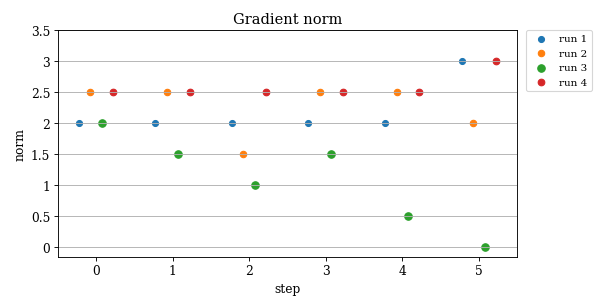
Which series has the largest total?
run 4
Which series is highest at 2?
run 4
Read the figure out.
Title: Gradient norm
x-axis: step, ticks 0 1 2 3 4 5
y-axis: norm, ticks 0 0.5 1 1.5 2 2.5 3 3.5
Legend: run 1, run 2, run 3, run 4
Values:
run 1: 2 2 2 2 2 3
run 2: 2.5 2.5 1.5 2.5 2.5 2
run 3: 2 1.5 1 1.5 0.5 0
run 4: 2.5 2.5 2.5 2.5 2.5 3
